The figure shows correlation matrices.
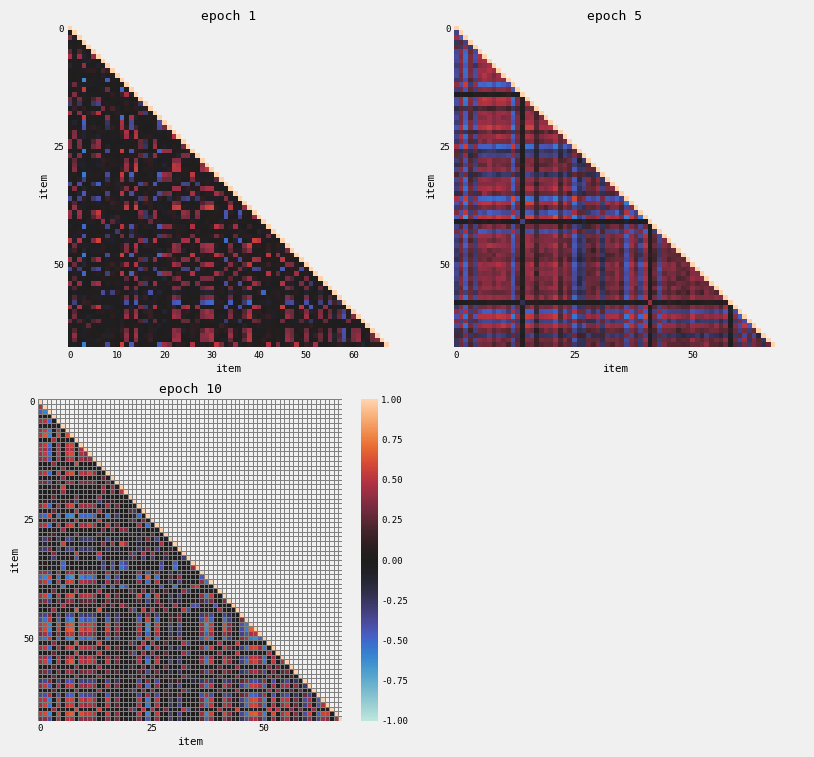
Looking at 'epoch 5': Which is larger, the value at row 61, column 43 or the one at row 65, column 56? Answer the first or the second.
the second
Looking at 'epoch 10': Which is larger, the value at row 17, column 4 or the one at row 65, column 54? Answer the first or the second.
the first
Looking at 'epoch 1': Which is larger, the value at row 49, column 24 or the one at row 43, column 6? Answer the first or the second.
the first
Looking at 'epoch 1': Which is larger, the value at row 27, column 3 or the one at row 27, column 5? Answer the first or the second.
the second
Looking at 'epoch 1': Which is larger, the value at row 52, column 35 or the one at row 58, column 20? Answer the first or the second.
the first
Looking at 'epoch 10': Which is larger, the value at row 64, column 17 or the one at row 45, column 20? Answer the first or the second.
the first
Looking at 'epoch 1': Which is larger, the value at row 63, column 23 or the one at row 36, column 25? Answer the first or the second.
the first
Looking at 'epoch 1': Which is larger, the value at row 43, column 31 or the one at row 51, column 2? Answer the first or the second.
the first
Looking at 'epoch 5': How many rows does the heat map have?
68
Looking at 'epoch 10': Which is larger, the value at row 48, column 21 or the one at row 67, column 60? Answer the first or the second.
the second
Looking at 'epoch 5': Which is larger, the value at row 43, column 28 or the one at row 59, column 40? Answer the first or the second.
the second
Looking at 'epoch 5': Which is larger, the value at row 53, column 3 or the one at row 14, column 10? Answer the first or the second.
the first
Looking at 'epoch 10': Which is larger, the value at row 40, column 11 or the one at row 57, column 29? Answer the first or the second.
the first
